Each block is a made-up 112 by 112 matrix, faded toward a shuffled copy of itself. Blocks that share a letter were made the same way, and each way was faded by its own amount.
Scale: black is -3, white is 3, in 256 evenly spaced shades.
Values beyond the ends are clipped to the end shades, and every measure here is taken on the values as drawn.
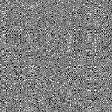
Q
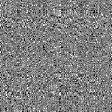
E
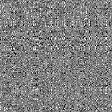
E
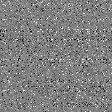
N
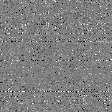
N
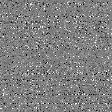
N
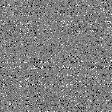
N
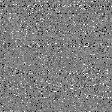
N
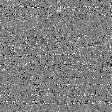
N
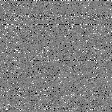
N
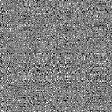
E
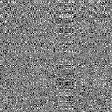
Q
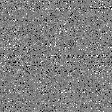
N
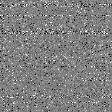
N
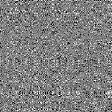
E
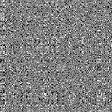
E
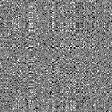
Q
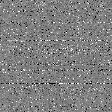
N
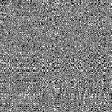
E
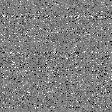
N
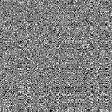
Q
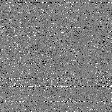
N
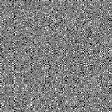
E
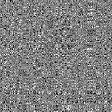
E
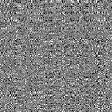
E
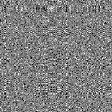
Q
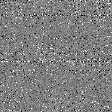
N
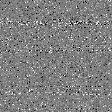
N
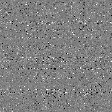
N
